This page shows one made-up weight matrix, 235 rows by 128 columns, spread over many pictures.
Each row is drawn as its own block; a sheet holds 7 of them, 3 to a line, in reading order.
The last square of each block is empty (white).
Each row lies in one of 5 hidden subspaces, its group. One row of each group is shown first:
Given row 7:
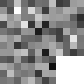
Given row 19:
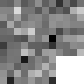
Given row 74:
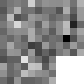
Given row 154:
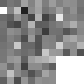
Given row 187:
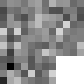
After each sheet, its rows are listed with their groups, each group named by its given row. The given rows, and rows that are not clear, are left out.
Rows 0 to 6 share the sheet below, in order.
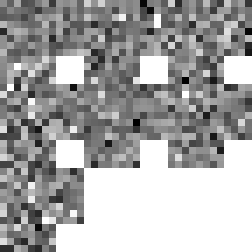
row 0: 187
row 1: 19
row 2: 154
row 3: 74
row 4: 19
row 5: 7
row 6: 74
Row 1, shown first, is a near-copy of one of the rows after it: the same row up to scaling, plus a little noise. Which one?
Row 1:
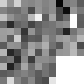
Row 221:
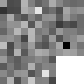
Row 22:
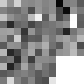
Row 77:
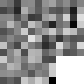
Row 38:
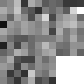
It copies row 22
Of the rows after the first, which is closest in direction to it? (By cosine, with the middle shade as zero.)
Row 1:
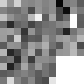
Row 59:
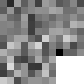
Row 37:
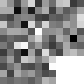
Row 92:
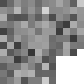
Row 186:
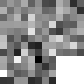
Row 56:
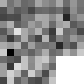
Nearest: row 56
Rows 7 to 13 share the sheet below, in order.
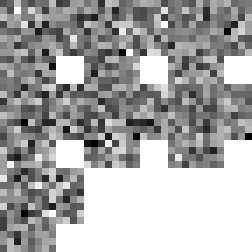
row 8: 7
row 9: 154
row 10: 154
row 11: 74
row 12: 154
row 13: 154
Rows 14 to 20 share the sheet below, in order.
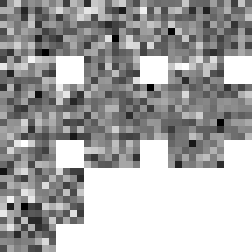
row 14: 187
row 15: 19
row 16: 187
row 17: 19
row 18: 187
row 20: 74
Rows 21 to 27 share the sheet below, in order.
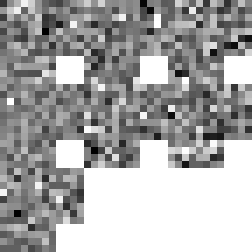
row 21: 154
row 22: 19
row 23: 154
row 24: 154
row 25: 187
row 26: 187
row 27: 154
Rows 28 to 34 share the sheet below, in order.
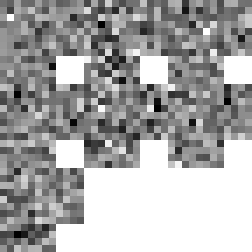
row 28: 7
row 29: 74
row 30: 7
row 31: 7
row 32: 74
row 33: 19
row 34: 187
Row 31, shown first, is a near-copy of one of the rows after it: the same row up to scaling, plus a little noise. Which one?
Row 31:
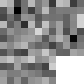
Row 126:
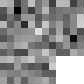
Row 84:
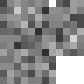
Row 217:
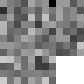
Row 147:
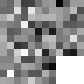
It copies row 126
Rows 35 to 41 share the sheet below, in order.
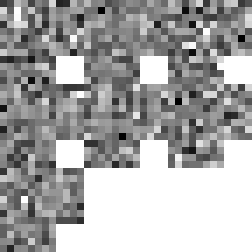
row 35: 7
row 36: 154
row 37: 7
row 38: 19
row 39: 7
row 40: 154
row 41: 19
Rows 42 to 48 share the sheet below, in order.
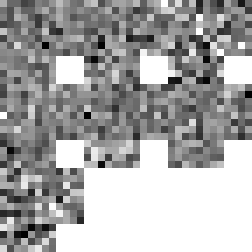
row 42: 154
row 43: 74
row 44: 74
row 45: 187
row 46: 187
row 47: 19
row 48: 187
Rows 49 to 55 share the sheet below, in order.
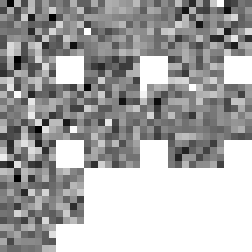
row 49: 74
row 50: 187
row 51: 154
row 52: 74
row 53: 19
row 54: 187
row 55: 7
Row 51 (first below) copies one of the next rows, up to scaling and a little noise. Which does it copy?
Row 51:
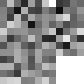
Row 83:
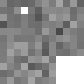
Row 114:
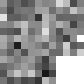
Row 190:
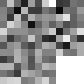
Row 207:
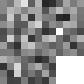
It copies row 190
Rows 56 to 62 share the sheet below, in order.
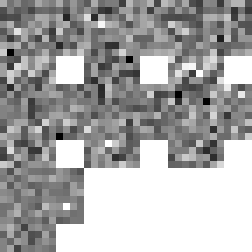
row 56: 187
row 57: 154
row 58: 187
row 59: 74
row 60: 19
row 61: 154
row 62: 74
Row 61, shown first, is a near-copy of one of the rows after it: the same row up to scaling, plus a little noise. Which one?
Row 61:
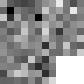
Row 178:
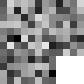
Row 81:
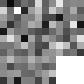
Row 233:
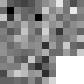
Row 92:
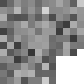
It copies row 233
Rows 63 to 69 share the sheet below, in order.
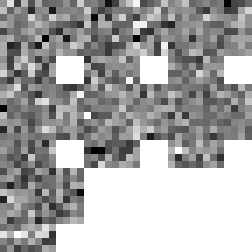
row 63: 74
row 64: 154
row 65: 19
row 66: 19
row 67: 187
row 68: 187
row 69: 187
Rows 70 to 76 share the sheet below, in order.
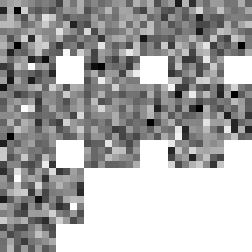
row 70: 154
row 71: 187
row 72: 74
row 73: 187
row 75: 187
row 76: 7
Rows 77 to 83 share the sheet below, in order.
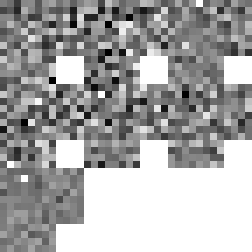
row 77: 19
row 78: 7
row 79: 154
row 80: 154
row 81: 154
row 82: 7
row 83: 154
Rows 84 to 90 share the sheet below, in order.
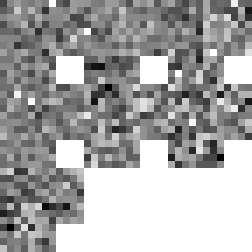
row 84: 7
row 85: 187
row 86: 187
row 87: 7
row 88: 154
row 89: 154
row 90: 74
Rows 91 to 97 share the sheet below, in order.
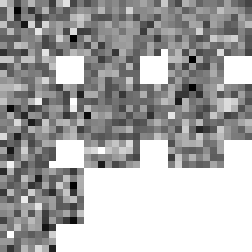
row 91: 7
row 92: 154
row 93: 74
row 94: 19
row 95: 187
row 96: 154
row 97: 19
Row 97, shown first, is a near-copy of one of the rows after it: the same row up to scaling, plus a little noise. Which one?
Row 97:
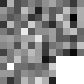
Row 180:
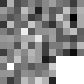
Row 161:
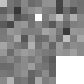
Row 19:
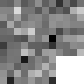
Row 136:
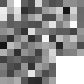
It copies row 180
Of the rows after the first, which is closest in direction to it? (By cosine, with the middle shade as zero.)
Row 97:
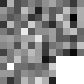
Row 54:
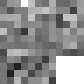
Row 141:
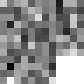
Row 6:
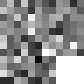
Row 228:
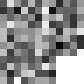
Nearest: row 228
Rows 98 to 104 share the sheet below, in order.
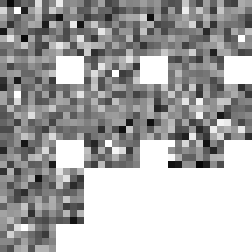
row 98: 154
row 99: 187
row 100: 7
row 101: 19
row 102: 74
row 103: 74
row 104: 19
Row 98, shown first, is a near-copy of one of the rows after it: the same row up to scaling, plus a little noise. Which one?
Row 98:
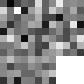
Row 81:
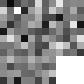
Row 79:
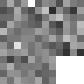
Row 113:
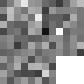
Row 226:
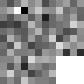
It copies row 81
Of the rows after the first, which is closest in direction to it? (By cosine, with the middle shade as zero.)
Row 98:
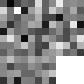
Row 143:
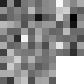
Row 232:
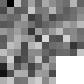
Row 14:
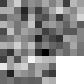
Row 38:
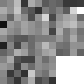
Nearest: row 14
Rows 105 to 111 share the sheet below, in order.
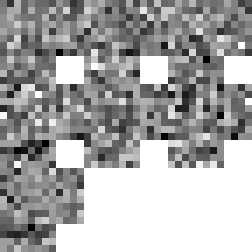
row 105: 74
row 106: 187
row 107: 74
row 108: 187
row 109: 154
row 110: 7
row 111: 187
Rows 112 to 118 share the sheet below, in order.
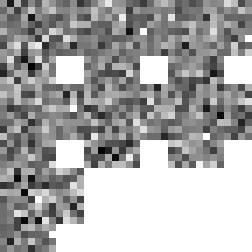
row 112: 74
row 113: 154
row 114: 154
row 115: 19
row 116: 187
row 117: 7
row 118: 7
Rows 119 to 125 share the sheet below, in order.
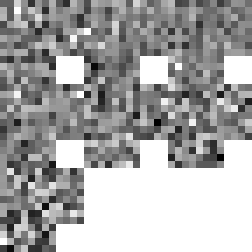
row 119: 7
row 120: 187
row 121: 187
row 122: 19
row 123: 7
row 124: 154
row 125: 74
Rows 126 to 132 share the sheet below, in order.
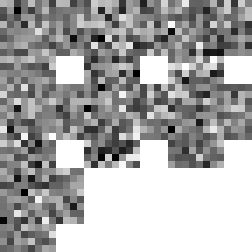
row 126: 7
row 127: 154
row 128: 187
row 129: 74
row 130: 187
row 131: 19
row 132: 7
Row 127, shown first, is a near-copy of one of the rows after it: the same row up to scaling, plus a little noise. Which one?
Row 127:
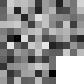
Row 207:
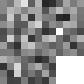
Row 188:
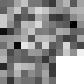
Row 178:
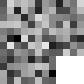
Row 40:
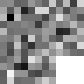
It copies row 178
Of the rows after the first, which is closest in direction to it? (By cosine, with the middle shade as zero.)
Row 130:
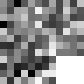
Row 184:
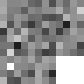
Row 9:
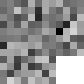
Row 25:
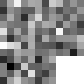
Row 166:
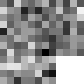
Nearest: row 9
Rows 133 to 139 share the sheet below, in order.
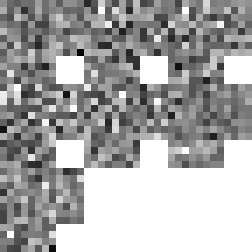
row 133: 154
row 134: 7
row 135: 19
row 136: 19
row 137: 19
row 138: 187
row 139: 19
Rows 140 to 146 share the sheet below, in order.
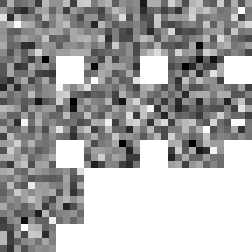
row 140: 154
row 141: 19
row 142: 187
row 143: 19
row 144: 154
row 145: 74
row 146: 74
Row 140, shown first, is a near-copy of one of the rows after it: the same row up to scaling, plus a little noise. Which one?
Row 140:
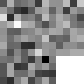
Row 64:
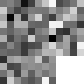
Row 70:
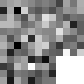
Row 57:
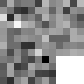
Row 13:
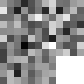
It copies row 57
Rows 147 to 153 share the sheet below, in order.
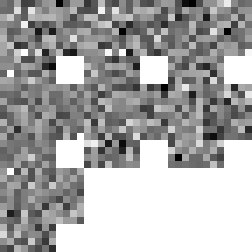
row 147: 7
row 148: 7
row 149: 154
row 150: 154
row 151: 74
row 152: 187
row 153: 74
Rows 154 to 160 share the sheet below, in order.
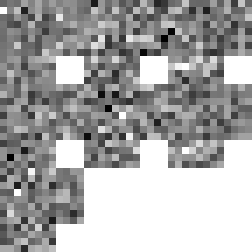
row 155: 74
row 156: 187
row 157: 7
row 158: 7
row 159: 187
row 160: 74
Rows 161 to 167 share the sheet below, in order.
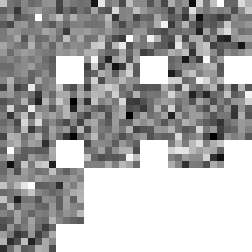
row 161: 19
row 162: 74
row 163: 74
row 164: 19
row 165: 154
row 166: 187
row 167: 187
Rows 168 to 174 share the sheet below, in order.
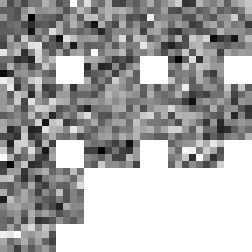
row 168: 74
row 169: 187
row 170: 74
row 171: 74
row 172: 187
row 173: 187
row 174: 187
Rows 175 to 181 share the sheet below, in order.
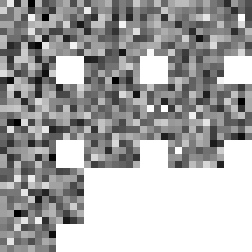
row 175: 74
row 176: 7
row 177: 19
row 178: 154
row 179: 154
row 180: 19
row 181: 7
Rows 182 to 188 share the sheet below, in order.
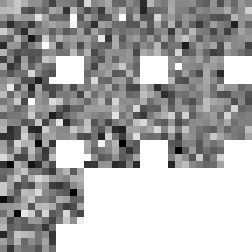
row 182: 19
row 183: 19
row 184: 187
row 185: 74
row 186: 74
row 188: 154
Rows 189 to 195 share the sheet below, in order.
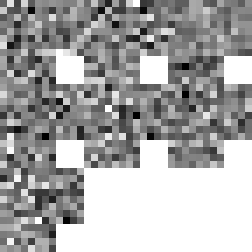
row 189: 74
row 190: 154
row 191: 187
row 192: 187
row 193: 7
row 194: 7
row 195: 7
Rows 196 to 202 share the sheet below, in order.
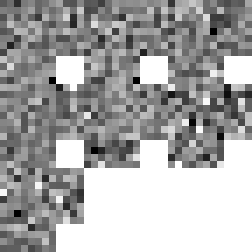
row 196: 19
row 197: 19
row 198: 154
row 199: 19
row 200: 187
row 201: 19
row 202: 154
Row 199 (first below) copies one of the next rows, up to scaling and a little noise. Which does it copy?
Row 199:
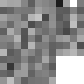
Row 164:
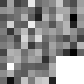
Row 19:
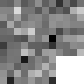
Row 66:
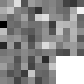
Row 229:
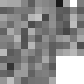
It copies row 229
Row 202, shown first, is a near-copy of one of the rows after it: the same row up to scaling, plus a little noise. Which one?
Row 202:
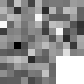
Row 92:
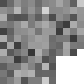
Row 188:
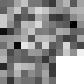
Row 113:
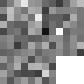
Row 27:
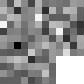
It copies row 27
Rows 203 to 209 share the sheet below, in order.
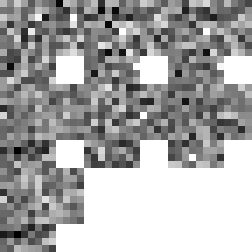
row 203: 19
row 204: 7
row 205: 7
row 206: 187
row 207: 154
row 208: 74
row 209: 187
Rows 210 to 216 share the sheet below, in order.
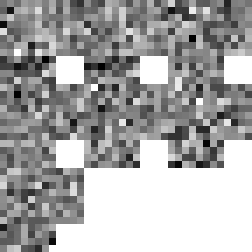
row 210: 187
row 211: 187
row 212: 19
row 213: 7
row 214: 74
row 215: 74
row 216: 19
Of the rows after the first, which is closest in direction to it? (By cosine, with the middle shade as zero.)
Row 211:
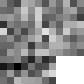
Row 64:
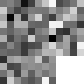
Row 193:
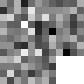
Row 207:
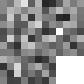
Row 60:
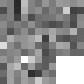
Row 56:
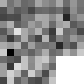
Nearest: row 60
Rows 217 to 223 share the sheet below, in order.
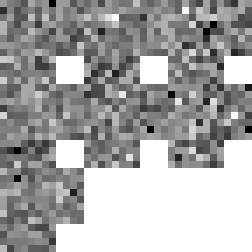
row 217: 7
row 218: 187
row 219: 7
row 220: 187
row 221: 19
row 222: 154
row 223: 154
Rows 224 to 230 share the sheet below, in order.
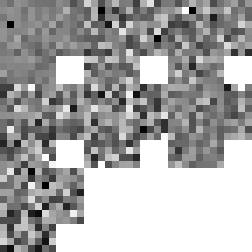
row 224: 74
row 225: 7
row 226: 154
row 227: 74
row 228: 154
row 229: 19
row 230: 74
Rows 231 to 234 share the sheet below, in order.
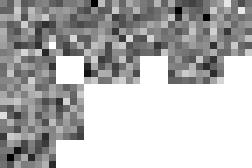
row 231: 7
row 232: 74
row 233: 154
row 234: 187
